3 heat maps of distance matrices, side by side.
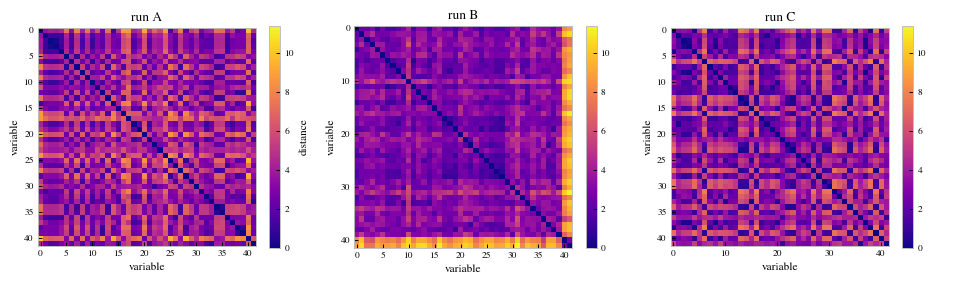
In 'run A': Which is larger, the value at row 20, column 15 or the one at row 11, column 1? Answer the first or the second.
the first
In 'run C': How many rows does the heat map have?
42
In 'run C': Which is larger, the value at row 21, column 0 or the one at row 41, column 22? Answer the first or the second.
the first
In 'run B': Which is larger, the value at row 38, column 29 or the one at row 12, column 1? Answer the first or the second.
the second
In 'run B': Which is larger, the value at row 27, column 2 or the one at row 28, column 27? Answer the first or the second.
the first
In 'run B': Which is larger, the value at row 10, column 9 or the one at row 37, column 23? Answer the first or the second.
the first
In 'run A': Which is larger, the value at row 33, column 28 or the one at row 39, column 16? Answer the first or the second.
the second
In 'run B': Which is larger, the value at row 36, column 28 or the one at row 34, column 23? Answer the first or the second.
the second
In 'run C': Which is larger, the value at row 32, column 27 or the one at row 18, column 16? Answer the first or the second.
the first
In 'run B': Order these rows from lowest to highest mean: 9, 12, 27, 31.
27, 9, 12, 31
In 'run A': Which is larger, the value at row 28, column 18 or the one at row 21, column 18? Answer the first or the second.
the first
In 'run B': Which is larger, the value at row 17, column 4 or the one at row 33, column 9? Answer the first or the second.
the first
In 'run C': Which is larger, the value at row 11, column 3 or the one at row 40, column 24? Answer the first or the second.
the second
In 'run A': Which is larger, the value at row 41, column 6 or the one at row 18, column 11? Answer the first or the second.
the second
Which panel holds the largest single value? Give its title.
run B
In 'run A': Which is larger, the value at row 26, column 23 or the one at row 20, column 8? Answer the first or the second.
the second
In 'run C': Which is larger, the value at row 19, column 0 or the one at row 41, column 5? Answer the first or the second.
the second
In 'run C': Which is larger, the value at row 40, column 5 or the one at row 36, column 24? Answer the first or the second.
the first
